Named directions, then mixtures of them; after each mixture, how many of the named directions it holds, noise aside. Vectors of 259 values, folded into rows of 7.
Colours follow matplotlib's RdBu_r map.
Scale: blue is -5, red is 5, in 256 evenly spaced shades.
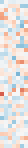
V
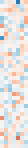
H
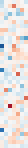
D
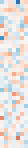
one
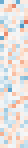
three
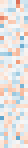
two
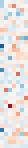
one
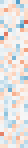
two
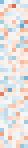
three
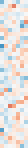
three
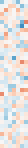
two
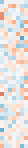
two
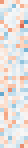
three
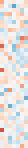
two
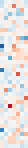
one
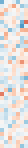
three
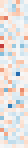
three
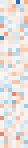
one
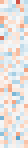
one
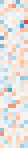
three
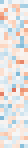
one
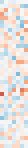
one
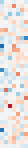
one
